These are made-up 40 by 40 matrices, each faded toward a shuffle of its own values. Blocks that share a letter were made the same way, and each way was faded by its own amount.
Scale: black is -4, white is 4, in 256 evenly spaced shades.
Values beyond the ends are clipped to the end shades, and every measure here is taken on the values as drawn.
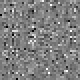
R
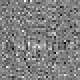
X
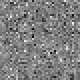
R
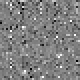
R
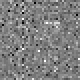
R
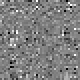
X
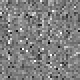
R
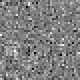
R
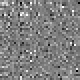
X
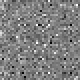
X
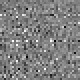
X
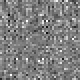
X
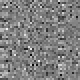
X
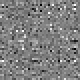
X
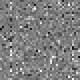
R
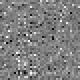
R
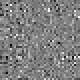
X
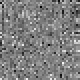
R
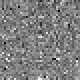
R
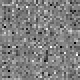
X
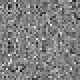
R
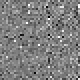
X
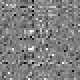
X
